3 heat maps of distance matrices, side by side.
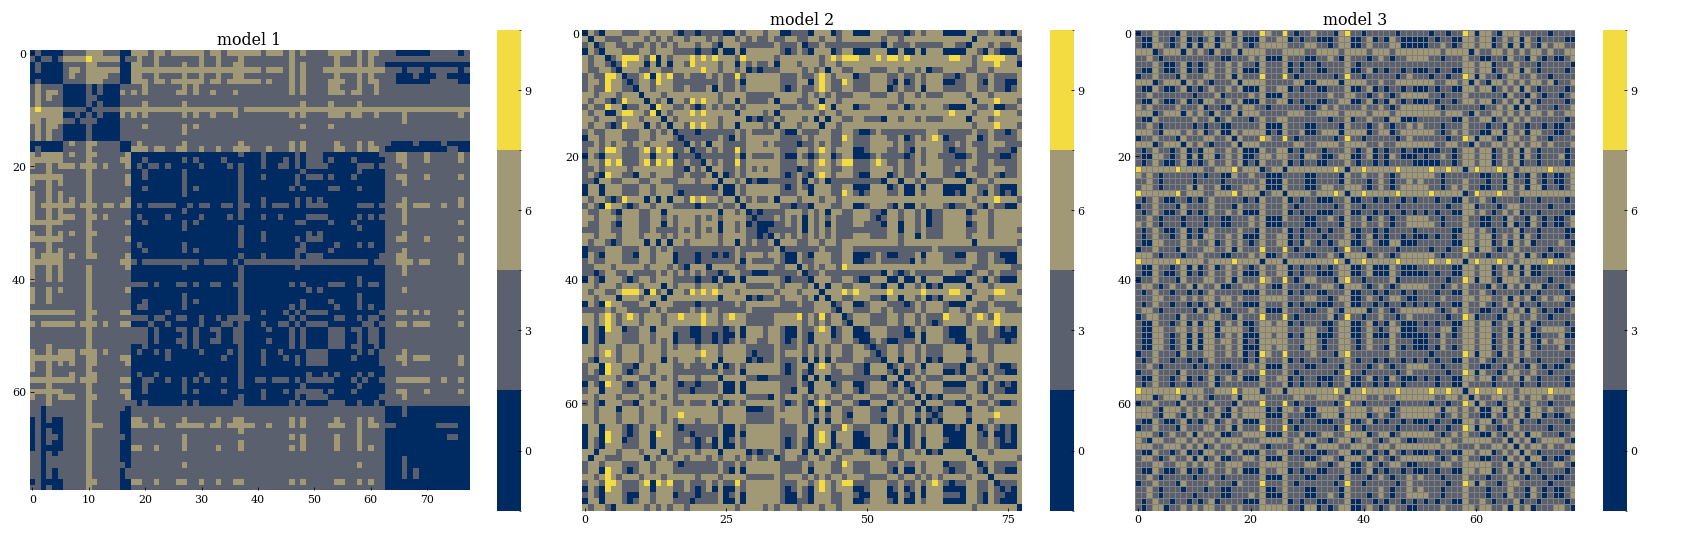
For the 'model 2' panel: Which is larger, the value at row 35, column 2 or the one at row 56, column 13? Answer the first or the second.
the second
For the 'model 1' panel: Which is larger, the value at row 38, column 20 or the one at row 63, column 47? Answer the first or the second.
the second
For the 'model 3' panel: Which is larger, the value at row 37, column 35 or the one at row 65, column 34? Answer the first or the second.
the first
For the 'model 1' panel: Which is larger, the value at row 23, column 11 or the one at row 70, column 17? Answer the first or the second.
the first
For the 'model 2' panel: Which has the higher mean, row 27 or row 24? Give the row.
27
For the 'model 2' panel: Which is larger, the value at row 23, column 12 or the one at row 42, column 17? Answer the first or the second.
the second
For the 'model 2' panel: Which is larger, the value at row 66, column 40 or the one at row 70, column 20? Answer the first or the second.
the second
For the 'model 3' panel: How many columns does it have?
78
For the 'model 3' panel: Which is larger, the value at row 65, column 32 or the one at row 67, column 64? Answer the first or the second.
the second
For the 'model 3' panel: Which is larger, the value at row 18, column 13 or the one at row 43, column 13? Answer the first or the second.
the second
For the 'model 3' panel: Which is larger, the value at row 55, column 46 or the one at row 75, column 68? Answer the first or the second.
the second
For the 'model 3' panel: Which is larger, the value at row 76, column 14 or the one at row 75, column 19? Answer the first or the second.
the second
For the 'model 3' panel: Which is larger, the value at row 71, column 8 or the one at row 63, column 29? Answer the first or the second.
the first
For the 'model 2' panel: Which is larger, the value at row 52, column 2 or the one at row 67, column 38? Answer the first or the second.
the second
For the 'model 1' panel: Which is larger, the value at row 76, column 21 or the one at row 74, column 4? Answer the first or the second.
the first
